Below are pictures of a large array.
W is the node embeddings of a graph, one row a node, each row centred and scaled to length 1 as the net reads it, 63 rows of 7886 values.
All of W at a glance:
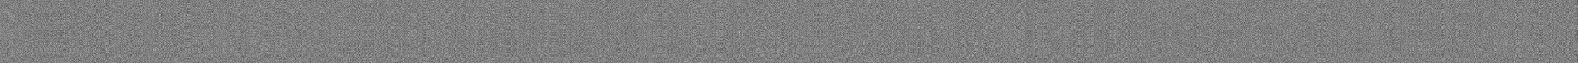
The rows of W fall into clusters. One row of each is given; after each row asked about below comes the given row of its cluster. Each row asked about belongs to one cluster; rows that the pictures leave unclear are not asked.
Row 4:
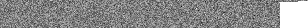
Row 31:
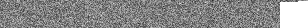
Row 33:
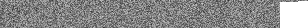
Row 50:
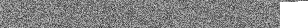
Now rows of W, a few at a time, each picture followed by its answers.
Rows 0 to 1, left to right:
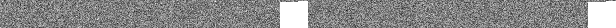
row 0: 33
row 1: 4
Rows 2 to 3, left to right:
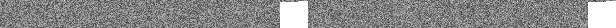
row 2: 33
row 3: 31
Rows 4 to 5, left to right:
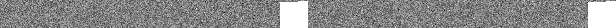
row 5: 31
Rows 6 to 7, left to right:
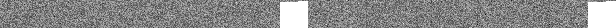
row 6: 31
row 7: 50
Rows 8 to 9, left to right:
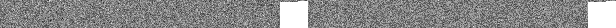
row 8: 4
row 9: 33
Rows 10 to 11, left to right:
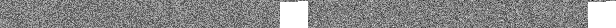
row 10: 50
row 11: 33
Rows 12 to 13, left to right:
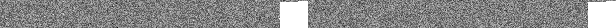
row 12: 33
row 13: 4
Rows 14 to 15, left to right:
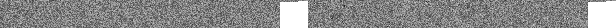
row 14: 31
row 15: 31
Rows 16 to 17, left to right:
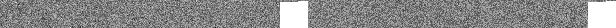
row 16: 4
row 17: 50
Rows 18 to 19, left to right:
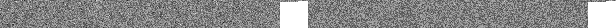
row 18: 31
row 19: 4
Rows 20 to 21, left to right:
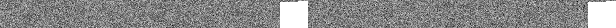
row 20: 31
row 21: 31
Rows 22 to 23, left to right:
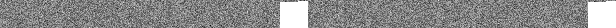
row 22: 50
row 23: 33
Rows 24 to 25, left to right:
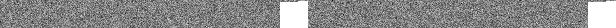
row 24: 4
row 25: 31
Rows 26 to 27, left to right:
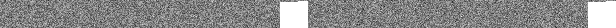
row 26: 33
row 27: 33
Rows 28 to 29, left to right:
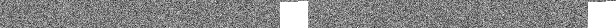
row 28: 33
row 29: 50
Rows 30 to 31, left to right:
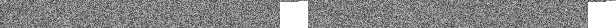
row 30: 4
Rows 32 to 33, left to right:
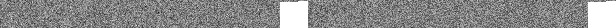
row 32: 4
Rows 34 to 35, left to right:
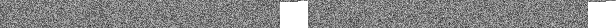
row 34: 4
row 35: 4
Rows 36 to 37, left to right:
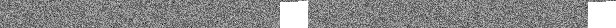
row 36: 31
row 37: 50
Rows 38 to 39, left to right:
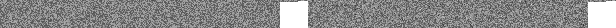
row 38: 4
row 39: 33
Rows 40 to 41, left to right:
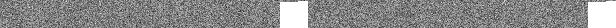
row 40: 50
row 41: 4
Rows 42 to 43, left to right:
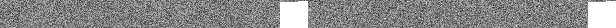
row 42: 50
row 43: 50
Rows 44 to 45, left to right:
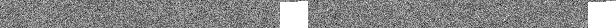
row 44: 50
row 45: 31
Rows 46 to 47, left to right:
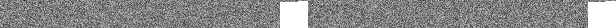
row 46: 31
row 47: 33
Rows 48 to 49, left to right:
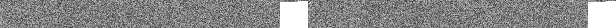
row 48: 50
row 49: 50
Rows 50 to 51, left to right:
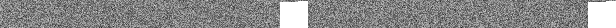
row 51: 4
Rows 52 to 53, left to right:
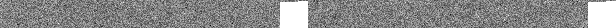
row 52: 50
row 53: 31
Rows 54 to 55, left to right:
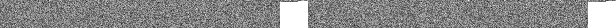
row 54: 4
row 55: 4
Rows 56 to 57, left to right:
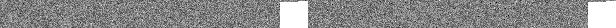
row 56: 4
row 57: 31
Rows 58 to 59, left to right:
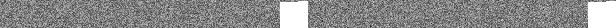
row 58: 33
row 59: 33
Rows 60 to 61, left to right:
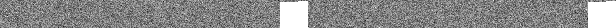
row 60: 50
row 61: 33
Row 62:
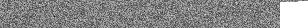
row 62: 31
